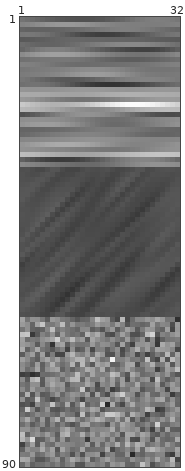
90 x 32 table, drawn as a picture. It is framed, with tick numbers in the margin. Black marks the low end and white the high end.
It is made of 3 by 1 panels. Panel 1,1: middling, streaked across, strong in contrast. Panel 2,1: low, slanting up to the right, faint in contrast. Panel 3,1: middling, fine-grained, strong in contrast.
